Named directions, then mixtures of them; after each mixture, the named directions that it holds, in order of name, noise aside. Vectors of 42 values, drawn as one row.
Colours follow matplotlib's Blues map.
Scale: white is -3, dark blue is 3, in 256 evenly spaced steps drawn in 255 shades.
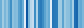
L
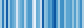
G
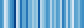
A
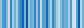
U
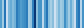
G, U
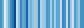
A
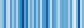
U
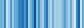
G, U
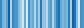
U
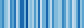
A, U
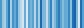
U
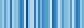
L, U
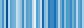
G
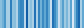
L, U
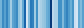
L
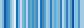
A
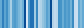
L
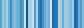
L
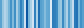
A, L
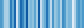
A, U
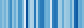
L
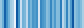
A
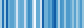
G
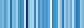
L, U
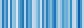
G, U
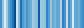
A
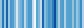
G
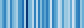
L, U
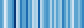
A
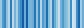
U
